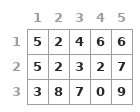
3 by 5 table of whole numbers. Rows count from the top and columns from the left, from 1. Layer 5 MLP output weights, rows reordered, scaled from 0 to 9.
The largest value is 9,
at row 3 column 5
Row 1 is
5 2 4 6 6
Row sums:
23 19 27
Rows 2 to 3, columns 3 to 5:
3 2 7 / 7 0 9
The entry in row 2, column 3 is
3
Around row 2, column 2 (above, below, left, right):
2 8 5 3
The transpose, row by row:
5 5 3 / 2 2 8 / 4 3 7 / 6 2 0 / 6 7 9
